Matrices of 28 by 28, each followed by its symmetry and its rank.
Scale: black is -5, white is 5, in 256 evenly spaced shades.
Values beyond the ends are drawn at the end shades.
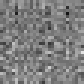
neither, rank five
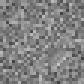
symmetric, full rank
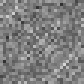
symmetric, full rank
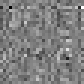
neither, rank five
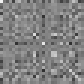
symmetric, rank three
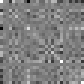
symmetric, rank three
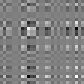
symmetric, rank one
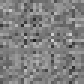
neither, rank five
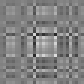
symmetric, rank one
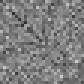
symmetric, full rank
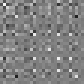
symmetric, rank three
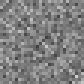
symmetric, full rank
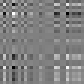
symmetric, rank one
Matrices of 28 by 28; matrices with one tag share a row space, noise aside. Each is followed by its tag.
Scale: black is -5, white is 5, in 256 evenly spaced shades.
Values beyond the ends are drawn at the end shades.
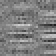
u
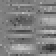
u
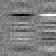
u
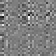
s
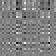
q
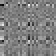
s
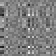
s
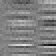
u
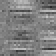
u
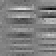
u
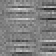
u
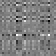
q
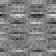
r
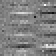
u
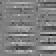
u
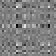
q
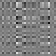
q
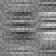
u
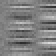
u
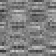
r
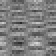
r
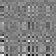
s
